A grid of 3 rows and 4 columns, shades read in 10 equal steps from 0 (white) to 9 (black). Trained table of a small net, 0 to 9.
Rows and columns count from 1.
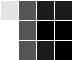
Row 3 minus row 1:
-1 0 0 1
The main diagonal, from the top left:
1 6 8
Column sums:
1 18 25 26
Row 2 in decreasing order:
9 9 6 0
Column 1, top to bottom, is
1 0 0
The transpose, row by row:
1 0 0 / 6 6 6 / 8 9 8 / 8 9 9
